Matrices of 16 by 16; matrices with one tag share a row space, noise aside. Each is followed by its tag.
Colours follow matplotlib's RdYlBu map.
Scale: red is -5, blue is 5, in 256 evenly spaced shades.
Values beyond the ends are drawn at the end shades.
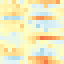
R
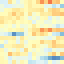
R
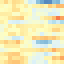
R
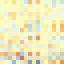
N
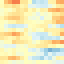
R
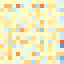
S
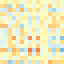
N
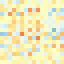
N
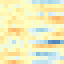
R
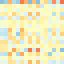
N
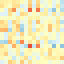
N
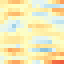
R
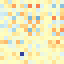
N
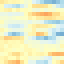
R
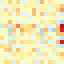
S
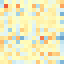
S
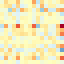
S
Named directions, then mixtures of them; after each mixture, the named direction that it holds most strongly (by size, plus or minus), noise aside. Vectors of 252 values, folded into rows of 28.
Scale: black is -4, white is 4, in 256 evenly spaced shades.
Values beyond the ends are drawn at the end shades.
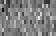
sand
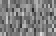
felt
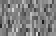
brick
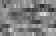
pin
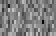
brick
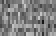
brick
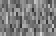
felt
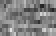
pin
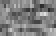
pin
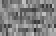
pin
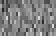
sand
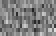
felt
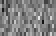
sand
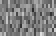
felt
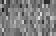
sand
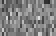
sand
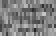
pin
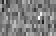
sand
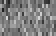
sand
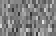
brick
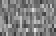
felt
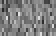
sand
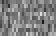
brick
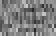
pin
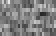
pin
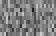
felt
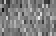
sand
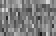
sand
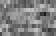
pin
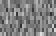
felt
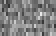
sand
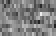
pin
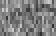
felt
